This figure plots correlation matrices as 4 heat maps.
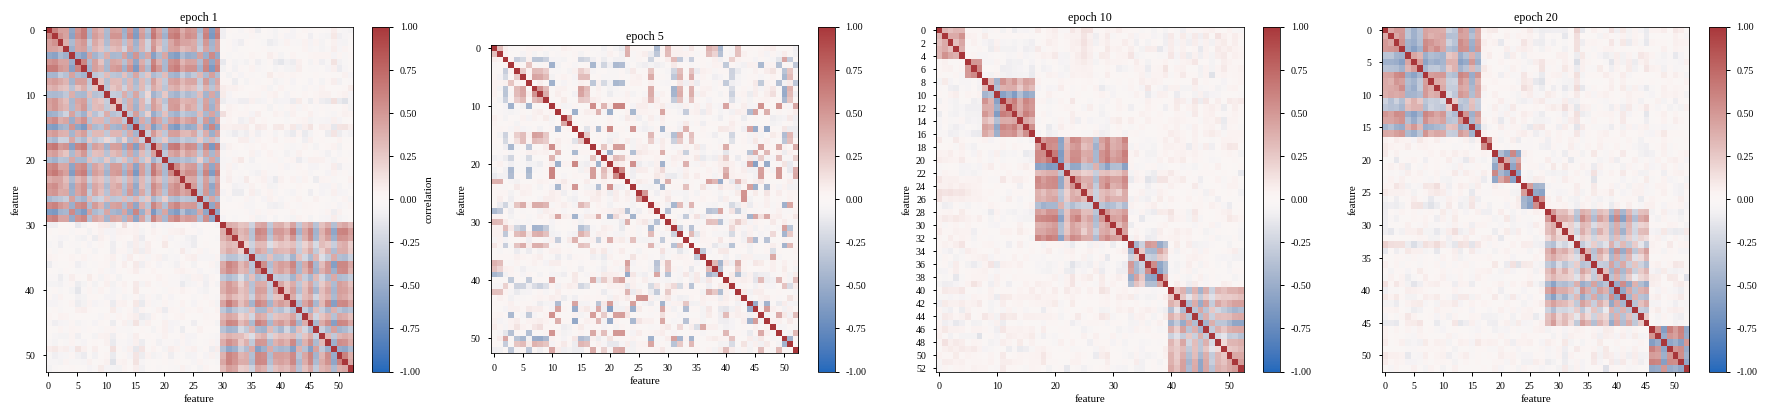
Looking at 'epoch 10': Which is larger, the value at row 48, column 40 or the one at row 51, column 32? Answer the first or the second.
the first
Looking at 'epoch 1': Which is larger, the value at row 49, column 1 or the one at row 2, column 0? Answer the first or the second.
the second
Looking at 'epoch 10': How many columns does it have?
53
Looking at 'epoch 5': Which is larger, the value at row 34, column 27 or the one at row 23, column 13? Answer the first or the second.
the first
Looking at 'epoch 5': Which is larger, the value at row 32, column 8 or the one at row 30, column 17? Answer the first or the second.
the first
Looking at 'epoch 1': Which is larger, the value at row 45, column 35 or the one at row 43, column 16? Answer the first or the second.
the second
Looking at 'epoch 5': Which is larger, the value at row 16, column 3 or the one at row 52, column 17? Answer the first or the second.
the second
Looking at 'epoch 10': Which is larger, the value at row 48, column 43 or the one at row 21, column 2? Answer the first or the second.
the second
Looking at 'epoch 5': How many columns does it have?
53
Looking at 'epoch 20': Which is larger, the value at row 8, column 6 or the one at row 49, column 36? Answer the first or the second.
the second
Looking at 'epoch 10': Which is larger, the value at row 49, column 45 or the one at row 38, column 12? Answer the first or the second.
the second
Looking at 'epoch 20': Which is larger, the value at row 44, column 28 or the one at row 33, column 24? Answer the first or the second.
the first
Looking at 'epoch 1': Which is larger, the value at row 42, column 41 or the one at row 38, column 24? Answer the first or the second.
the first
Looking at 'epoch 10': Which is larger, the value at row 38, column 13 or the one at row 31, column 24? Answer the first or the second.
the second
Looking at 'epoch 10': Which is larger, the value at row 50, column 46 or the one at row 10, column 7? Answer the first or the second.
the first
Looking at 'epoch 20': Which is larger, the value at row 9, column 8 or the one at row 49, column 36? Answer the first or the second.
the first
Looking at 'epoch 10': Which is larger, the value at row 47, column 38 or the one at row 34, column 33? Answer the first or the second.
the first
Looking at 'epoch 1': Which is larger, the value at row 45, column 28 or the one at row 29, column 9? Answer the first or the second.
the second
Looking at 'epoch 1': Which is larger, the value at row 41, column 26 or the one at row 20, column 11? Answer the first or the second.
the first
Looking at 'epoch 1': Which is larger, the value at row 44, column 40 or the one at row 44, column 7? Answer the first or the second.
the first
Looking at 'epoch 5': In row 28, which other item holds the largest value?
39
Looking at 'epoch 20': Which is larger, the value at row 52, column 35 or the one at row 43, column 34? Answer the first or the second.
the first
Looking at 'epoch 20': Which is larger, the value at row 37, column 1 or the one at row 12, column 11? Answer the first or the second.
the second
